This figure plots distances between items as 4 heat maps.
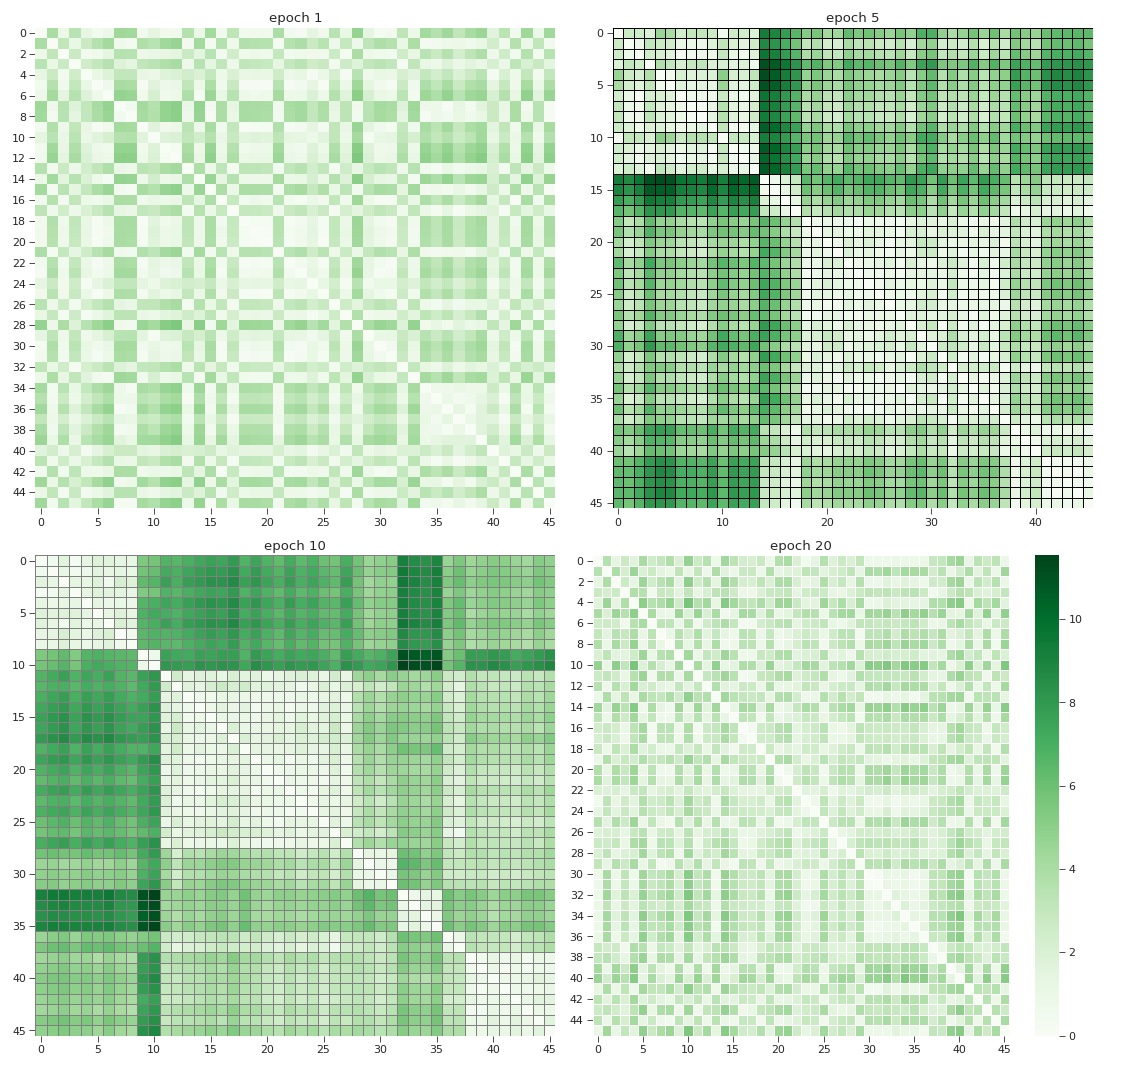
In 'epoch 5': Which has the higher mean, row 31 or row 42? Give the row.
42
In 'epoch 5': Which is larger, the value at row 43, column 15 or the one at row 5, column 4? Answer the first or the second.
the first
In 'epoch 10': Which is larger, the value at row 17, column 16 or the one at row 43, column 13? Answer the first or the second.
the second
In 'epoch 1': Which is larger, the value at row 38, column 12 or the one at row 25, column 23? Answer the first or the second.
the first
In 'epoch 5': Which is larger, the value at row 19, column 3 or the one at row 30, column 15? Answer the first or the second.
the first
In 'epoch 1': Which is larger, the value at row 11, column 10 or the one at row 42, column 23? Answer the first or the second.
the first
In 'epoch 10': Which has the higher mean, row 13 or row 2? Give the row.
2
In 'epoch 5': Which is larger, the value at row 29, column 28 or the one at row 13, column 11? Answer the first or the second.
the first
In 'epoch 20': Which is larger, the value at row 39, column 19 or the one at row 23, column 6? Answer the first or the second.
the first
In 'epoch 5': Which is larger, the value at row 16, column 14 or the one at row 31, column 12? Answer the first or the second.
the second
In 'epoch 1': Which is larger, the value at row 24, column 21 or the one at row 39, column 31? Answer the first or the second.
the second
